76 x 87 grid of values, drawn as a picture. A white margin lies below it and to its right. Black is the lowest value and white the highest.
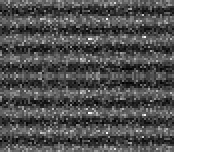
Stripes running across repeat 8 times from top to bottom. There is no overall slope. The top and bottom halves mirror each other. Overall the values sit about 30% of the way up the scale.
